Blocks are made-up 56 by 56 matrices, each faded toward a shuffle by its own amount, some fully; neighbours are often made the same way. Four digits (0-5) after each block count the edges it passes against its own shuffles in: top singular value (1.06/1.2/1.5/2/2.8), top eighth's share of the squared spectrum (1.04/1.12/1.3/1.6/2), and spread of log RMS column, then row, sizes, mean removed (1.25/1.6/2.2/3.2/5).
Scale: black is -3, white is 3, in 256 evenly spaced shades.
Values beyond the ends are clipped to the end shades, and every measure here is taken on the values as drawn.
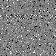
2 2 0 1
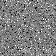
2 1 0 0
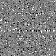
3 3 0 1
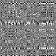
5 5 3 3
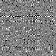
4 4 1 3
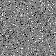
1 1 0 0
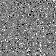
2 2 0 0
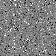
0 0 0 0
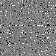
2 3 1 2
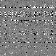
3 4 2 3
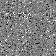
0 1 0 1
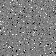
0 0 0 0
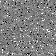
0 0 0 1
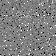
1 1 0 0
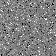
0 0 0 0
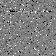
2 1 0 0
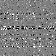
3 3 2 3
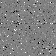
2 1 0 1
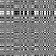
5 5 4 4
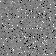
2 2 0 0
